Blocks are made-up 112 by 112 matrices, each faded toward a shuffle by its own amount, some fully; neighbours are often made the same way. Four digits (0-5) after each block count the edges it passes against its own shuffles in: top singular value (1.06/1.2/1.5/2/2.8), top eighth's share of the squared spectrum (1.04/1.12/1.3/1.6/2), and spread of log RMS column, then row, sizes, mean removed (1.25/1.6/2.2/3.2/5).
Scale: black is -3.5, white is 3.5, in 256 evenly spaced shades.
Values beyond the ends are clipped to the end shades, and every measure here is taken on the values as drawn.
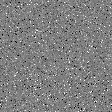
0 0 0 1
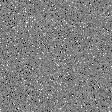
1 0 0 0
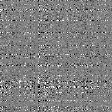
2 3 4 4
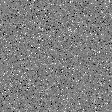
0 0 0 0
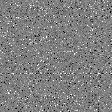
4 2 1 1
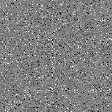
4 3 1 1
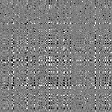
5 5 4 4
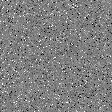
1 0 0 0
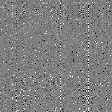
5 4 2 2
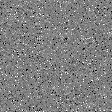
3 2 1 0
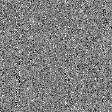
1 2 3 0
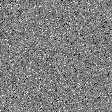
0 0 0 0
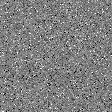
0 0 0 0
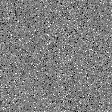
0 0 1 0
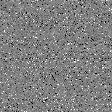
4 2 1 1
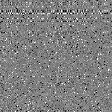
4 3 1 2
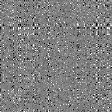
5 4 3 2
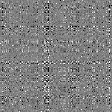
5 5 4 3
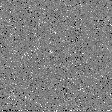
2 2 1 1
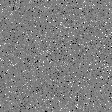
0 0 0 0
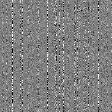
3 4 4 0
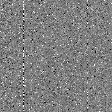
3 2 2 0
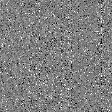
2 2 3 0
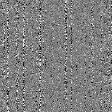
2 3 4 0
